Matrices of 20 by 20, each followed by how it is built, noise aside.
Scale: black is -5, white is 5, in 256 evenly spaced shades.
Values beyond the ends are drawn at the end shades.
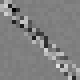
banded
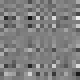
low rank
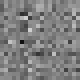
low rank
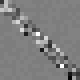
banded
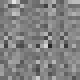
low rank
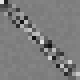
banded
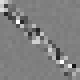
banded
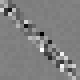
banded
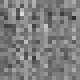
low rank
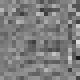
low rank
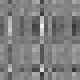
low rank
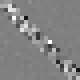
banded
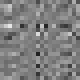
low rank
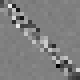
banded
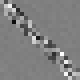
banded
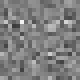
low rank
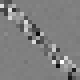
banded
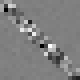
banded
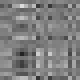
low rank
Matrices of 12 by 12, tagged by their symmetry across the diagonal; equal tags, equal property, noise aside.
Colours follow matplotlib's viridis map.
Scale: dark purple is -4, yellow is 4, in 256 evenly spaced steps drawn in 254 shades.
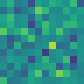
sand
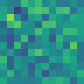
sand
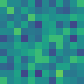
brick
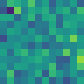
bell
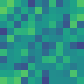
brick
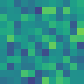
sand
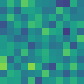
sand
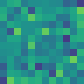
brick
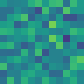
bell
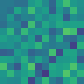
brick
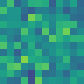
bell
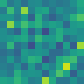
brick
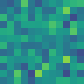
bell
